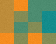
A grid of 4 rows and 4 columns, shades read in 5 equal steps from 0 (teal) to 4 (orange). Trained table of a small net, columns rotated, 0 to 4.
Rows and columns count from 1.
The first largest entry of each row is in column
2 1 1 1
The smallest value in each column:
3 1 1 0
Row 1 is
3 4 1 1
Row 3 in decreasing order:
3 2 1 0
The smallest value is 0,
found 2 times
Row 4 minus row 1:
1 -2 3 1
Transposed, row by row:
3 3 3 4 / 4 2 1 2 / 1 1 2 4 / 1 0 0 2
